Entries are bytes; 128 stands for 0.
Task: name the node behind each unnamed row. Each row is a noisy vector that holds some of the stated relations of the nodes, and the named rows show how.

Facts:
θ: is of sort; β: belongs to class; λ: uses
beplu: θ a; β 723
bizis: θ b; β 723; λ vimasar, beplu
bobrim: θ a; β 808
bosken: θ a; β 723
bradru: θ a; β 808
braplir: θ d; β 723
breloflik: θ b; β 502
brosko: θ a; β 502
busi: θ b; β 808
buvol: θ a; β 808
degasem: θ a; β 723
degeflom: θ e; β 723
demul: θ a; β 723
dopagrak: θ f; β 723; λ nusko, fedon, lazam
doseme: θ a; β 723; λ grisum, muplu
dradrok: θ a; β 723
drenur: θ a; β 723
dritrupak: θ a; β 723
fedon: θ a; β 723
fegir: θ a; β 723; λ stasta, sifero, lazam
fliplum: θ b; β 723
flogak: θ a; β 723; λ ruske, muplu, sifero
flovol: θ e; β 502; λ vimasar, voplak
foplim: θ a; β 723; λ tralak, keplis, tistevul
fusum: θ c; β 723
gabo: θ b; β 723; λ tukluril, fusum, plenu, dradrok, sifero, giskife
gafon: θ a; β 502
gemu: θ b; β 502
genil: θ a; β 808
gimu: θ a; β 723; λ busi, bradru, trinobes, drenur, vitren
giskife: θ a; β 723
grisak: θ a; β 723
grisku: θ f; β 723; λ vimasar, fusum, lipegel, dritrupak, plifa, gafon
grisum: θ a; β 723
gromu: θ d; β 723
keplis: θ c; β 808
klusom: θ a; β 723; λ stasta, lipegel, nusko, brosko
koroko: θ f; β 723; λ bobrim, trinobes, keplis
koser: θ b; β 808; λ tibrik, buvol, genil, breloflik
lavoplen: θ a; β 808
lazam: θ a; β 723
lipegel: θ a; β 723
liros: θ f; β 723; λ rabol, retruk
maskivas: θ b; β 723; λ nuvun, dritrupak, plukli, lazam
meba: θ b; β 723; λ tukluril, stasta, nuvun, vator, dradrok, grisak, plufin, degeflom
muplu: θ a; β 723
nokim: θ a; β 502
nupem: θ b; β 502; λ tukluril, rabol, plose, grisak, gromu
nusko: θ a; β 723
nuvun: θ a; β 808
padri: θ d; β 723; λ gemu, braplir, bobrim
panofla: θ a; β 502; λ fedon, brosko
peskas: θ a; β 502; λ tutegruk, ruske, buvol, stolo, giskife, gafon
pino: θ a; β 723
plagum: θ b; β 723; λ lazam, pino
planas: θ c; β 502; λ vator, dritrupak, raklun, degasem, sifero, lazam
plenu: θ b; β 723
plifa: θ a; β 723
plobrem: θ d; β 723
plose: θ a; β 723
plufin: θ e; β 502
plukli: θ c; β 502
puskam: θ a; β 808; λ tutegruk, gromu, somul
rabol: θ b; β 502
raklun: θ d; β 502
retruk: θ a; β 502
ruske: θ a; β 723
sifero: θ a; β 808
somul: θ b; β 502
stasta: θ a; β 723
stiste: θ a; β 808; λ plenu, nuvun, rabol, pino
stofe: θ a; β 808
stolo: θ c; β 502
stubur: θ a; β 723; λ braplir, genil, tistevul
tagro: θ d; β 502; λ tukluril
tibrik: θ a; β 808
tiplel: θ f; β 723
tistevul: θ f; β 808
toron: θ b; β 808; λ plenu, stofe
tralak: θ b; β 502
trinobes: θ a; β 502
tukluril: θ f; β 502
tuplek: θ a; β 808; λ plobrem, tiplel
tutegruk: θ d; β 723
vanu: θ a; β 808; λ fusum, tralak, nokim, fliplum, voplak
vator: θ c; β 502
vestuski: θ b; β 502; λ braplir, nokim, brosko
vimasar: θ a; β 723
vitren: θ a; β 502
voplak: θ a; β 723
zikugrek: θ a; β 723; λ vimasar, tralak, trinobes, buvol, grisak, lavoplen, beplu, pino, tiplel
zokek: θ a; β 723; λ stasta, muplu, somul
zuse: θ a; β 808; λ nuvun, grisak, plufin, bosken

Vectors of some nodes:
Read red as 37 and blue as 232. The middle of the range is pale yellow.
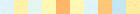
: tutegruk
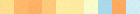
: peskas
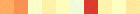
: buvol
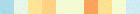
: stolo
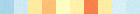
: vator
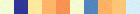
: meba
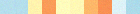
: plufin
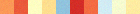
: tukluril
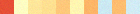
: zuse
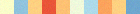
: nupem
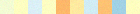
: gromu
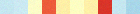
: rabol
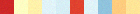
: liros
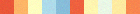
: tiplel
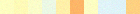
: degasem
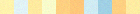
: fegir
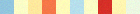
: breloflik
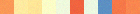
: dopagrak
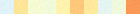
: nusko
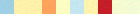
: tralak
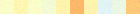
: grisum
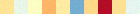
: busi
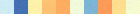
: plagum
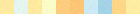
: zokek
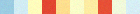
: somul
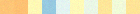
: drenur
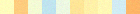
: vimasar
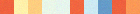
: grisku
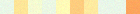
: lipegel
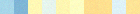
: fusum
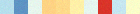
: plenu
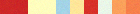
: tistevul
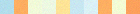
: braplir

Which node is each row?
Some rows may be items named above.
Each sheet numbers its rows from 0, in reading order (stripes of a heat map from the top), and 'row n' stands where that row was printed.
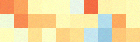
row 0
lavoplen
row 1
panofla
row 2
klusom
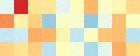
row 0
nokim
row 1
gimu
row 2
flovol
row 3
foplim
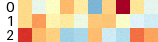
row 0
busi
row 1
retruk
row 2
koroko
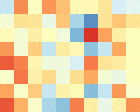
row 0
raklun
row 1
padri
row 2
keplis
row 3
zikugrek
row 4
bradru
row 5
gafon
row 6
zikugrek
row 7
tiplel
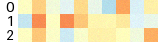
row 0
plobrem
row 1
raklun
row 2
voplak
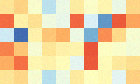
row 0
beplu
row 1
grisku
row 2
plagum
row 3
stofe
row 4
tibrik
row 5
beplu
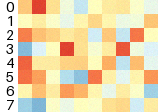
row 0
vitren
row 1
plifa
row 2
vanu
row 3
somul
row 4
puskam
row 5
tiplel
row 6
tagro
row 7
fusum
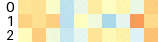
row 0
beplu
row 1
foplim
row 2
vimasar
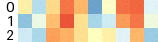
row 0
koser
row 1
vestuski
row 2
planas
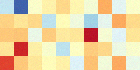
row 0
degeflom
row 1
foplim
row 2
sifero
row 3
trinobes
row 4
tuplek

